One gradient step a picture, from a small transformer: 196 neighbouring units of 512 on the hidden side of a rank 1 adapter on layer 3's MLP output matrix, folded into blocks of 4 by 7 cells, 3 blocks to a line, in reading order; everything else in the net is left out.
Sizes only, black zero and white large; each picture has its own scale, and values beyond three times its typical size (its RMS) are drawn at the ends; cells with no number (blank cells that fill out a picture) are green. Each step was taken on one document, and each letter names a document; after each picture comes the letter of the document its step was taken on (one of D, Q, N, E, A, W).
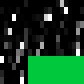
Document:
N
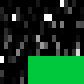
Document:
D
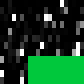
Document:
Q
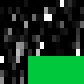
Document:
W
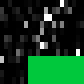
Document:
D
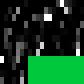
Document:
W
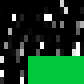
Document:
Q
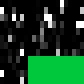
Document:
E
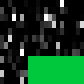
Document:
E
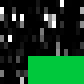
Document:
E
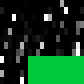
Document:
N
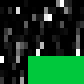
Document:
W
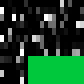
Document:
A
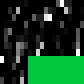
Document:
W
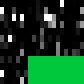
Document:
E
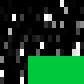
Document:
Q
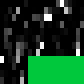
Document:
W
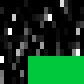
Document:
N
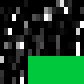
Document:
W
